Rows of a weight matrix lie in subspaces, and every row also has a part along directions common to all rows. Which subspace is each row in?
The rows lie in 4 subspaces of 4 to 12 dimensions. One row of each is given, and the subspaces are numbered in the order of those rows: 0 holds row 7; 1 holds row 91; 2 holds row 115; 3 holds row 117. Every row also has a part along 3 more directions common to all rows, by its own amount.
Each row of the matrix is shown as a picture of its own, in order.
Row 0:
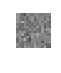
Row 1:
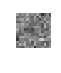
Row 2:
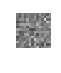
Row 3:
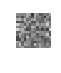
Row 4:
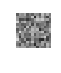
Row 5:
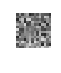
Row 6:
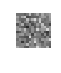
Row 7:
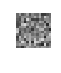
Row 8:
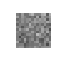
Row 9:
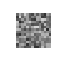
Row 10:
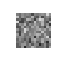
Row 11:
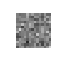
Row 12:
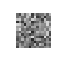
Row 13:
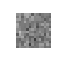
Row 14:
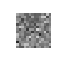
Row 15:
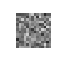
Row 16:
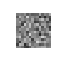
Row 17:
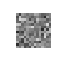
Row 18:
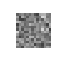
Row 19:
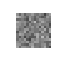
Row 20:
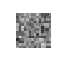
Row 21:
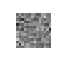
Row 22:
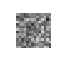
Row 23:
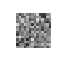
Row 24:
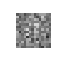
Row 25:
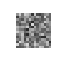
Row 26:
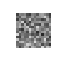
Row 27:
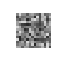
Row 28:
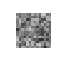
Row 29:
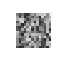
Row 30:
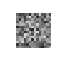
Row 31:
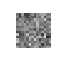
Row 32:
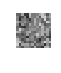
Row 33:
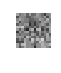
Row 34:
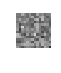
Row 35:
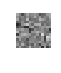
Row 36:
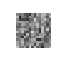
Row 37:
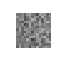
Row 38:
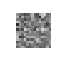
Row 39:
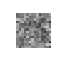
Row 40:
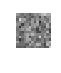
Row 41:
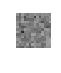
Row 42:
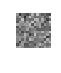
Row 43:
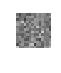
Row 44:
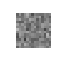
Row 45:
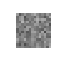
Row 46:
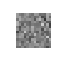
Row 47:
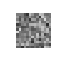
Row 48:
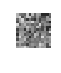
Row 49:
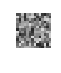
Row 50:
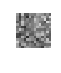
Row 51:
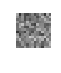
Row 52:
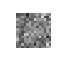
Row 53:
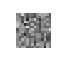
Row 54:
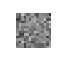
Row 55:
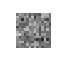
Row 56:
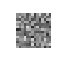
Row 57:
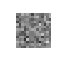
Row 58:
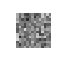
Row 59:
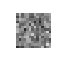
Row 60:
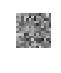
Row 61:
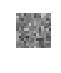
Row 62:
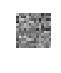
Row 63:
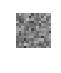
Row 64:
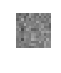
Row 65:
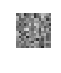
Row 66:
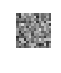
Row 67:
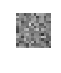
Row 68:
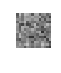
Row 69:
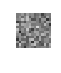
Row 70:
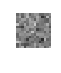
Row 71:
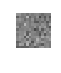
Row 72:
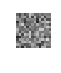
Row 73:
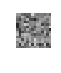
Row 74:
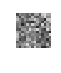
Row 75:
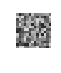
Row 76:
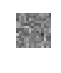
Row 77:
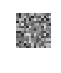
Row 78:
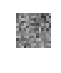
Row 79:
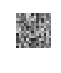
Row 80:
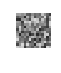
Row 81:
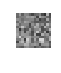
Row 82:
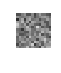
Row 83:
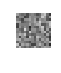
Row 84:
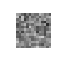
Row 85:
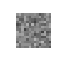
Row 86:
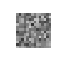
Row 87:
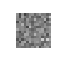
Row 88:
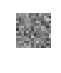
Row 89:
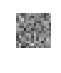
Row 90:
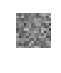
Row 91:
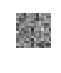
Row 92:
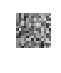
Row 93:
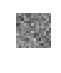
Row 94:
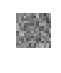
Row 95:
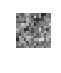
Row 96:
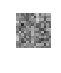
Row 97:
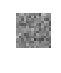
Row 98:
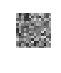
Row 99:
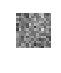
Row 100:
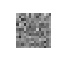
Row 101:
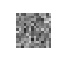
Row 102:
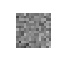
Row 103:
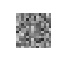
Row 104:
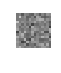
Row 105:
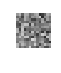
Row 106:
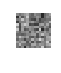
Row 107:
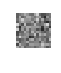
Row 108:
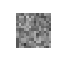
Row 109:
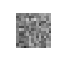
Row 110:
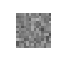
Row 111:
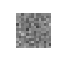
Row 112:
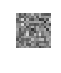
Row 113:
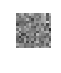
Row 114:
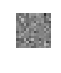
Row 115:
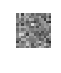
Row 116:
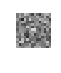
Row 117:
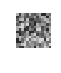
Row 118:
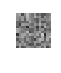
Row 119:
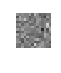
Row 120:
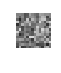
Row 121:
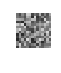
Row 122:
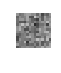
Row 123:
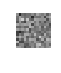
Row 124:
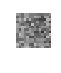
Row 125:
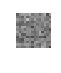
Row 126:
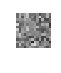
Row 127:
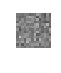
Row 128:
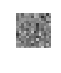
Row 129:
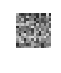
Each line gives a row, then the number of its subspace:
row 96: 1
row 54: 1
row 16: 2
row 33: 3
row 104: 1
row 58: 3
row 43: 0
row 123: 1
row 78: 2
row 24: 3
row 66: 1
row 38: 2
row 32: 2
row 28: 1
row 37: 0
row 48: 1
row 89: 1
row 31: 0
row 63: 1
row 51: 3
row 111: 3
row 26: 0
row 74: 1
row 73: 0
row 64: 2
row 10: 1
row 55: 3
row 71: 2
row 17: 0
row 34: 3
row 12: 0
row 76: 0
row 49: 1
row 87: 1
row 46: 1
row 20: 3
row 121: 0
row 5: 0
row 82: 0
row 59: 1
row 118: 0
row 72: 1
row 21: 0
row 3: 0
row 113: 3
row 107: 3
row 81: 3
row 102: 1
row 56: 0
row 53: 0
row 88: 1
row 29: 1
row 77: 1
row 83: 1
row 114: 2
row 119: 0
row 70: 3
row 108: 2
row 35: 0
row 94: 1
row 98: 3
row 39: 1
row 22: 1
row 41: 2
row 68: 3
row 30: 3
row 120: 1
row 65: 3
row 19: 1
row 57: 2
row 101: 1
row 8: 3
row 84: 0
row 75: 2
